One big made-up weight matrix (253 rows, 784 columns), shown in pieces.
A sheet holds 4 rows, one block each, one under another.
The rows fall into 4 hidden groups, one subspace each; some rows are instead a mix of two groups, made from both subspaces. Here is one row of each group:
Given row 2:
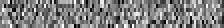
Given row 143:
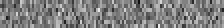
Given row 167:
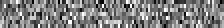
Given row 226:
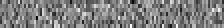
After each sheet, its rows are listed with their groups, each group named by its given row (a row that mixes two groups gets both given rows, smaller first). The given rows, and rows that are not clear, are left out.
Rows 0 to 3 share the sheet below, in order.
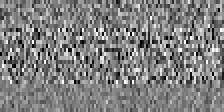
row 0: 143
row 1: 167
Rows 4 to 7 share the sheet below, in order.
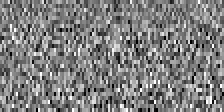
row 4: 2
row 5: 2
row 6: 143
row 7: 143
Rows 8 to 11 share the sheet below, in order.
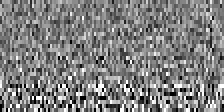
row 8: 2 and 143
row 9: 143
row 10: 167
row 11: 167
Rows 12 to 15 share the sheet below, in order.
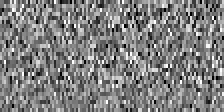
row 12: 2
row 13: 143
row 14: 167
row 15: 143
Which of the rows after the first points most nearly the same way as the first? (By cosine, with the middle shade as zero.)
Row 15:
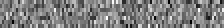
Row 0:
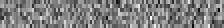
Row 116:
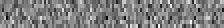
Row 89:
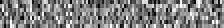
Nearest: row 89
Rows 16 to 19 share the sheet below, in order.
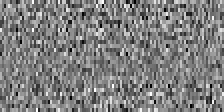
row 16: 167
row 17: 167
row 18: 226
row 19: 143
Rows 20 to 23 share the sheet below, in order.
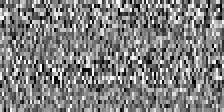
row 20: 143
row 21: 2
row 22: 226
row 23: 167
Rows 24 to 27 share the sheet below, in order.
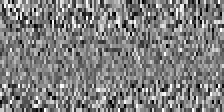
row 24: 2 and 226
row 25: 167
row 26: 143
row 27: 2 and 226
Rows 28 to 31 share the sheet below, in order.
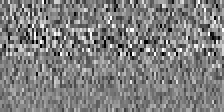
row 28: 2
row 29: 226
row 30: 226
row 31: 2
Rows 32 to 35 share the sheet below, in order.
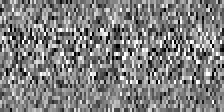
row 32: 2
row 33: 2
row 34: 143
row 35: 2
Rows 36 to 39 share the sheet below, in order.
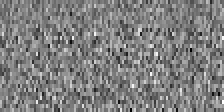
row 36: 143
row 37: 143
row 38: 143
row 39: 226
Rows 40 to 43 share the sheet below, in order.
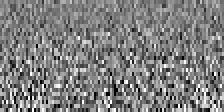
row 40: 2
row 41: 226
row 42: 2 and 167
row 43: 2
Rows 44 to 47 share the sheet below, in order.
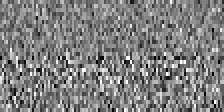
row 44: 226
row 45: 167
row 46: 167
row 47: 2
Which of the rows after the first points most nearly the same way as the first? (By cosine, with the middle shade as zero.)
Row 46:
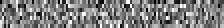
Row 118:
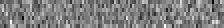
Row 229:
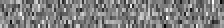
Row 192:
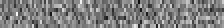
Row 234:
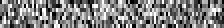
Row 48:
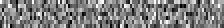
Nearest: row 229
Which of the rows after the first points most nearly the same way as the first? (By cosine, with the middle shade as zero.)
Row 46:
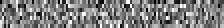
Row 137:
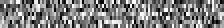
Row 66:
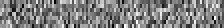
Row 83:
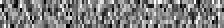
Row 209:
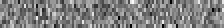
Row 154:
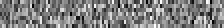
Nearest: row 137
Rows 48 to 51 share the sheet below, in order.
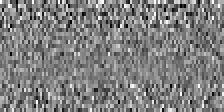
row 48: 167
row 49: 2
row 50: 2 and 167
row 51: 226
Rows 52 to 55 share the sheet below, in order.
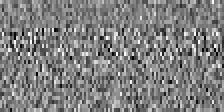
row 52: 167
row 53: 2
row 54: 226
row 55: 2
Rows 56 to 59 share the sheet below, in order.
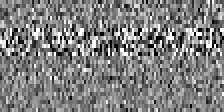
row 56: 143 and 167
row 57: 143
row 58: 226
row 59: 143
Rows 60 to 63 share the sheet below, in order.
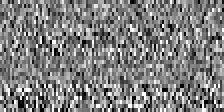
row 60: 226
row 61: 226
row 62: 143
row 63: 2 and 226
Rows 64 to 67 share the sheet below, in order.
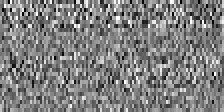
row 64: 2
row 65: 2
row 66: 2
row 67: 167
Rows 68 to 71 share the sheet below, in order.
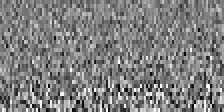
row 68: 226
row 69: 2 and 143
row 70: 143
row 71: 143
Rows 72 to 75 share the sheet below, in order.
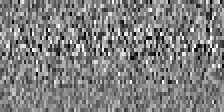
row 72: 143
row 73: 143
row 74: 226
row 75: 2
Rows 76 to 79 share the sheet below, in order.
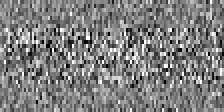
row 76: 143
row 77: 226
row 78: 167
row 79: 226
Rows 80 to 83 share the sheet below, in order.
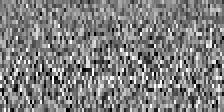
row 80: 226
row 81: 143
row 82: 226
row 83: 143 and 167
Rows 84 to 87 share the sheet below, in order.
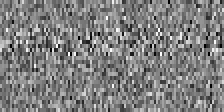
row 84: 143
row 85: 143 and 226
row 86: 226
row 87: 143
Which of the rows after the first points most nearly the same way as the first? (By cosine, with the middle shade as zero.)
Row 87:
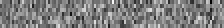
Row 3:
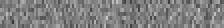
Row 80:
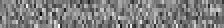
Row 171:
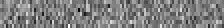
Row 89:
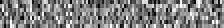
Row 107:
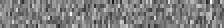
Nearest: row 3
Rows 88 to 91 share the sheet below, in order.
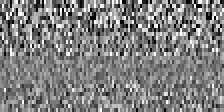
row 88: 143
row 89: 167
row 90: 2 and 143
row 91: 167
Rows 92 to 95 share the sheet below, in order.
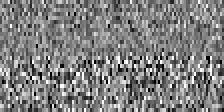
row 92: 2
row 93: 226
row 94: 143
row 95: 226
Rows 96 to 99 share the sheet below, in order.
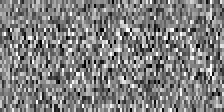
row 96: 143
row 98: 143
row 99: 226
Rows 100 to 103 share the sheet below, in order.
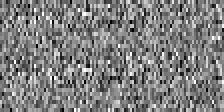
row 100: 226
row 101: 226
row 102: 226
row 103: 2
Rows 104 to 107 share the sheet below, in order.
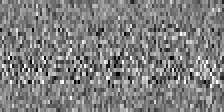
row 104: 226
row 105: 167
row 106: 2
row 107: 143
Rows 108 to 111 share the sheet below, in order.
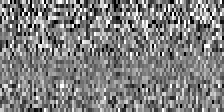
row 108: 2
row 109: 143 and 226
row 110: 2
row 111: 2 and 226
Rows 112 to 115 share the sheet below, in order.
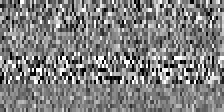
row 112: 143
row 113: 2
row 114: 167
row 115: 143 and 226
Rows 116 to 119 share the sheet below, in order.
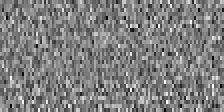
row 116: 143
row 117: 226
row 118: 167
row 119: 167
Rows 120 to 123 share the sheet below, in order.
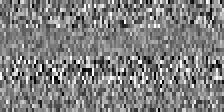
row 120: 143
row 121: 167
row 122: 226
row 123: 143
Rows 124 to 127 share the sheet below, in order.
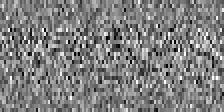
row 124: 143
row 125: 2
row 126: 167
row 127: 143
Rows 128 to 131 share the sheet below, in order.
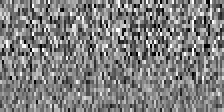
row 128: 143
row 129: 143
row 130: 2 and 167
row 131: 226
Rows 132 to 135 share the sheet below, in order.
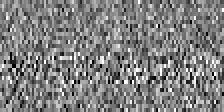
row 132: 143
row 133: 2
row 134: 2
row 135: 2 and 143
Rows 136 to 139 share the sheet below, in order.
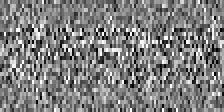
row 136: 2
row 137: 167
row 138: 2
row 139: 226
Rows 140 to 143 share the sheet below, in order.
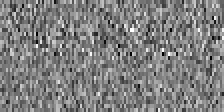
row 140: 2
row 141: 226
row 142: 143
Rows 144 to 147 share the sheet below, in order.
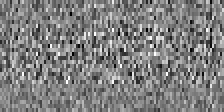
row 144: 143
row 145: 143
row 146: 2 and 167
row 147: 143
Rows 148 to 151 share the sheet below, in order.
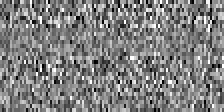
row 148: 143
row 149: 143
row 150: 226
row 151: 143
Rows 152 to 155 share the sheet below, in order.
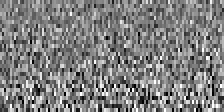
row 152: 143
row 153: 2
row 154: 143
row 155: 167
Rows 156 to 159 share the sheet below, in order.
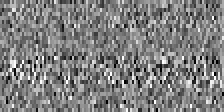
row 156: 2
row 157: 226
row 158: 2
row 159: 143
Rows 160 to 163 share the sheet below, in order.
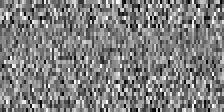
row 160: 143
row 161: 226
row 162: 2
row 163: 143
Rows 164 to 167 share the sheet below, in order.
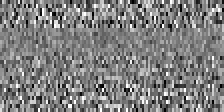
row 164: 226
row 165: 226
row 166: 167
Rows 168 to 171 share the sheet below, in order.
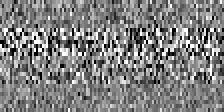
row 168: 2 and 143
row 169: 226
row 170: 143
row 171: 226
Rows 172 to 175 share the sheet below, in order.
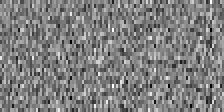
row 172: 143
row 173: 143
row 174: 167
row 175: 143
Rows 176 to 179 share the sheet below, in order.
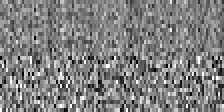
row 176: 226
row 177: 226
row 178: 167
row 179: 167
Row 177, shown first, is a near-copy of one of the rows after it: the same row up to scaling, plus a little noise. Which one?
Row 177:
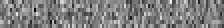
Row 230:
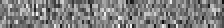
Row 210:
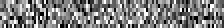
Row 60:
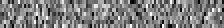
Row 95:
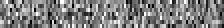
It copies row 95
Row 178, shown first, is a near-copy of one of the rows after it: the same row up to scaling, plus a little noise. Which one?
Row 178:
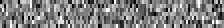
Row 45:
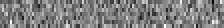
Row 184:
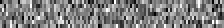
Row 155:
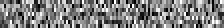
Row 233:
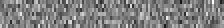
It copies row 184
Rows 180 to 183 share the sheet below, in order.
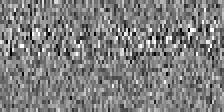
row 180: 2
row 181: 143 and 167
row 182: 167
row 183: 143
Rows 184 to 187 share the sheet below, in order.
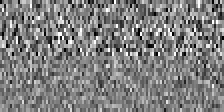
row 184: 167
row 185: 143
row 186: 2
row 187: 167
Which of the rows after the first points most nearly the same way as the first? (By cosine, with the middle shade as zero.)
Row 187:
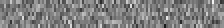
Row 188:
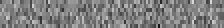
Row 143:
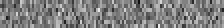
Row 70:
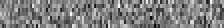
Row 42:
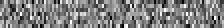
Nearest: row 42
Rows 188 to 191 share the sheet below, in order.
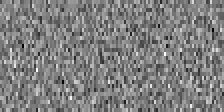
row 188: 143
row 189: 167
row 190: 2 and 143
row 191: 143
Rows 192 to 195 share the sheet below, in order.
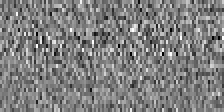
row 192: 143 and 226
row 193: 226
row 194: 143 and 226
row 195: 226
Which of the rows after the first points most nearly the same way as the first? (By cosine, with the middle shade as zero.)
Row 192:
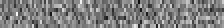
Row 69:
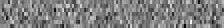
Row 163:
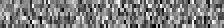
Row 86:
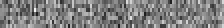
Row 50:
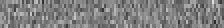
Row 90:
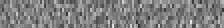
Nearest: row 90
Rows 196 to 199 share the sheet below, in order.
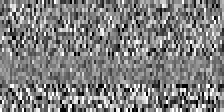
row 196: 2
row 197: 2
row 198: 143
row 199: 167 and 226
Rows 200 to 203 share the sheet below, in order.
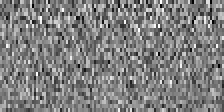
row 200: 143
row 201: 143
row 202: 226
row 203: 226
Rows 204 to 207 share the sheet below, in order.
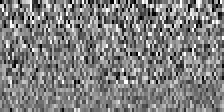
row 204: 167
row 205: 143
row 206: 2 and 143
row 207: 2
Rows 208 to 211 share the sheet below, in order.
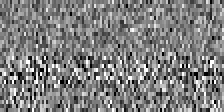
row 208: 143
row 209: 226
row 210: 226
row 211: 2
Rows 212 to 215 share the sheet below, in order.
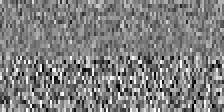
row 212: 167
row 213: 143
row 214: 226
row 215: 143
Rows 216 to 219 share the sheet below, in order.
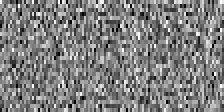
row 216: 167
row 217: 143
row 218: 2
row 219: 167
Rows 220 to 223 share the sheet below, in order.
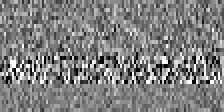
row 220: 2
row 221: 167
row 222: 2
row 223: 2
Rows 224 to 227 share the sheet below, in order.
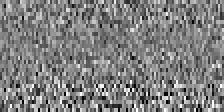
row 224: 167
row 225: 226
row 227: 167
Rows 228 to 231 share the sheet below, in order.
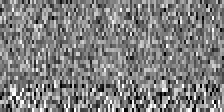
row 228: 2
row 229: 167
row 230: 226
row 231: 2
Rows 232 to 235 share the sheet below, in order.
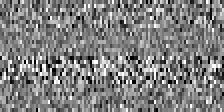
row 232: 143
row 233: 167
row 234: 226
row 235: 143
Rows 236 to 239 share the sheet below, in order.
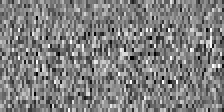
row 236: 226
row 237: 143
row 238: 226
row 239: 226
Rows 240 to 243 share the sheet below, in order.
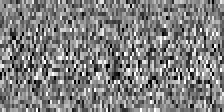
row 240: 167
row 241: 2
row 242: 2
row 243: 143
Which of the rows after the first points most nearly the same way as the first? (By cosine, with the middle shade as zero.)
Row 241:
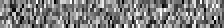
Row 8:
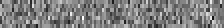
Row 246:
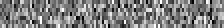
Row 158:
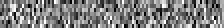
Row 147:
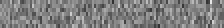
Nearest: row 8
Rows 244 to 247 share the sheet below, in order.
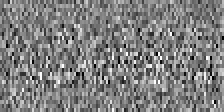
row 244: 2
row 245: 143
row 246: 143
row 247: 2
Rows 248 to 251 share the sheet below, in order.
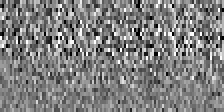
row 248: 143
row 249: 143
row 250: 143 and 167
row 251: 226
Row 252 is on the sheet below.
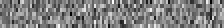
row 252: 143
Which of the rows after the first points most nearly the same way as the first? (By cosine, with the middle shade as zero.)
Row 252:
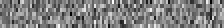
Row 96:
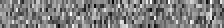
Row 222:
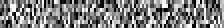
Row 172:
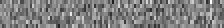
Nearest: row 222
